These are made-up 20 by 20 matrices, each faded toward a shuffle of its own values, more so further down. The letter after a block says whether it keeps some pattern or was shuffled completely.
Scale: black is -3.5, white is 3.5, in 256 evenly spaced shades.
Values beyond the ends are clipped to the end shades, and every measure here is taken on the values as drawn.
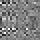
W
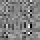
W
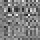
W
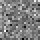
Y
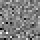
Y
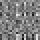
W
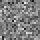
Y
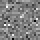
Y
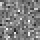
Y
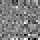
W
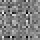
W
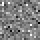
Y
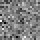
Y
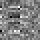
W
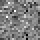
Y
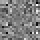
W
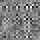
W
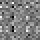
W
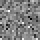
Y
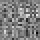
W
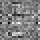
W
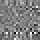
W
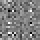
W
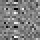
W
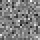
Y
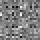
W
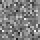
Y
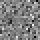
Y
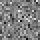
Y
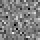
Y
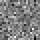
Y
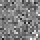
Y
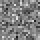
Y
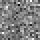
Y
